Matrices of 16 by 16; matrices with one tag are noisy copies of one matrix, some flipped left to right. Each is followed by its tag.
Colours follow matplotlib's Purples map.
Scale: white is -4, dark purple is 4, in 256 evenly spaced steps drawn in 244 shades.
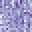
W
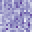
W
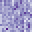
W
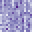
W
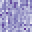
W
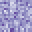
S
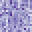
W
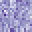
S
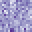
S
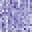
W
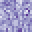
S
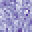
S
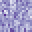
S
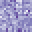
S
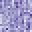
W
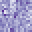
S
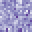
S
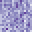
W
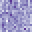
W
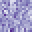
S
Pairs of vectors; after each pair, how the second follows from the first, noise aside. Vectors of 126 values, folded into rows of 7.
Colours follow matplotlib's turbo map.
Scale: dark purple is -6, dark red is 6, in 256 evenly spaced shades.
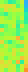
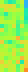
copied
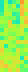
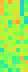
negated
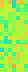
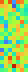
scaled up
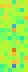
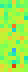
negated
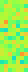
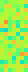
copied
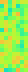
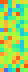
scaled up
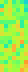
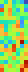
scaled up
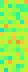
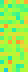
copied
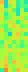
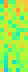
negated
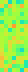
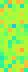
negated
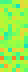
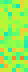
copied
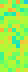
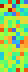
scaled up
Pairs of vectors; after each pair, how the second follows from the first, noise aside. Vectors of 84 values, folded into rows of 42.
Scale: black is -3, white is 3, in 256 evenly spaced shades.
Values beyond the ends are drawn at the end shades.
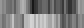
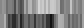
reversed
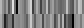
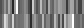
negated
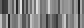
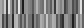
shuffled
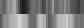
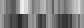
negated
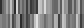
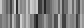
negated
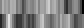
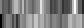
reversed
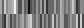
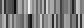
negated
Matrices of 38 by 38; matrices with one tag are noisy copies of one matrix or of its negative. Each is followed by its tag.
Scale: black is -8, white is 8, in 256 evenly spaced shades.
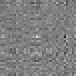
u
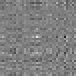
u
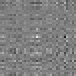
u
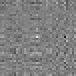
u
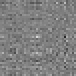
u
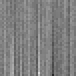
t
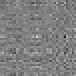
u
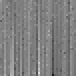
t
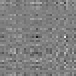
u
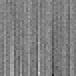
t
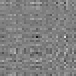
u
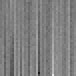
t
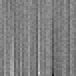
t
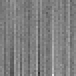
t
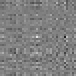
u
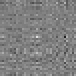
u
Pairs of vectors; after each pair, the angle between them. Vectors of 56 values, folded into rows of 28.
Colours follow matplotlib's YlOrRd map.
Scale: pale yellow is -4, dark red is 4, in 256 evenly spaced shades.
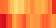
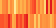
partly aligned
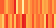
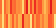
partly aligned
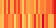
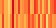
orthogonal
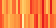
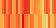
nearly opposite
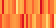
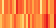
nearly opposite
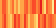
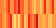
nearly opposite
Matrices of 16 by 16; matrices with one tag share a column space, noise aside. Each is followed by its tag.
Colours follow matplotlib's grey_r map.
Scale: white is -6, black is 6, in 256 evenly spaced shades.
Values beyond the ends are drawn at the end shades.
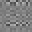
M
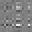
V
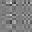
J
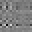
V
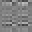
M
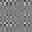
M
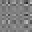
J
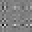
V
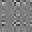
M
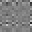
M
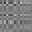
J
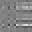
V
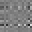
V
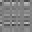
M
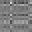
J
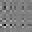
V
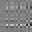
V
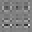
V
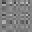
J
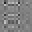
J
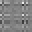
J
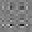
V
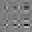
V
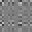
M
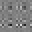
V
